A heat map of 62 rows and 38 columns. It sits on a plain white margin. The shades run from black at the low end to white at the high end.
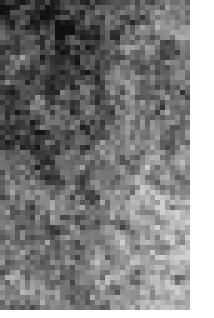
The top left is the ninth with the lowest average. There is an overall slope up to the bottom right. The bottom right is the ninth with the highest average. No regular stripes run through it.
